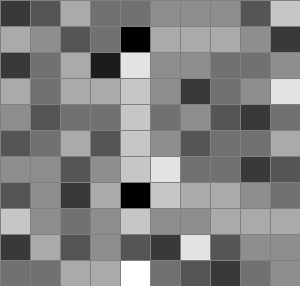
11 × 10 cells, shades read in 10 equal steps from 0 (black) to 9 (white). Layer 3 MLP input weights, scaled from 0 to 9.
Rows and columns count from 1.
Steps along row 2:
down down up down up same same down down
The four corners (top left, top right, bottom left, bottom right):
2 7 4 5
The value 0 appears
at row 2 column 5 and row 8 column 5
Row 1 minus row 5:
-3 0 2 0 -3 1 0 2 1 3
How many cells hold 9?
1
